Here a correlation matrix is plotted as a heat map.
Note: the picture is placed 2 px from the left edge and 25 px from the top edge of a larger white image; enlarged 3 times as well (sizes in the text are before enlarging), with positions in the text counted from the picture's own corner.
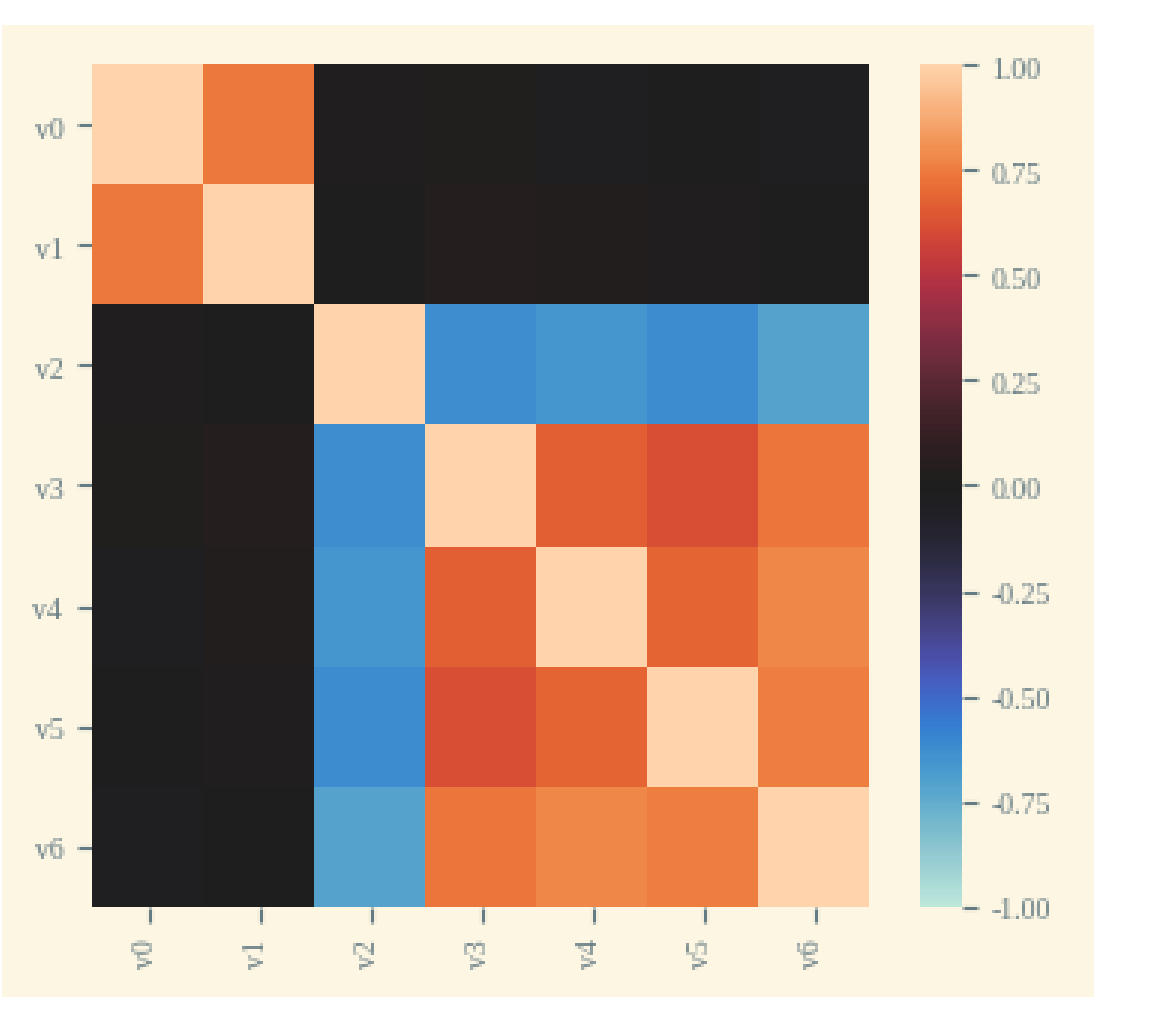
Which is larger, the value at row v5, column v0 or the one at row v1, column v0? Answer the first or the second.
the second
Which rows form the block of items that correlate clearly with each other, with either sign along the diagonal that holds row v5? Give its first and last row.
v2 to v6
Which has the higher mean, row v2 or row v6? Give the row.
v6
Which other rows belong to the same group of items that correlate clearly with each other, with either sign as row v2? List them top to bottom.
v3, v4, v5, v6
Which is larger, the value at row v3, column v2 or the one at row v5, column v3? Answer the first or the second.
the second
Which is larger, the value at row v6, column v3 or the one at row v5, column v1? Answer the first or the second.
the first
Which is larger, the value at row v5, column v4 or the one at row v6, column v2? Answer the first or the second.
the first
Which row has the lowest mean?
v2
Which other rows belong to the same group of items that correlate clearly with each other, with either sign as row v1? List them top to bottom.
v0
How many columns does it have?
7
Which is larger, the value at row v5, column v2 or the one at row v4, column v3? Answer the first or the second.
the second
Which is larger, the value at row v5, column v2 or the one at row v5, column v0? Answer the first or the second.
the second
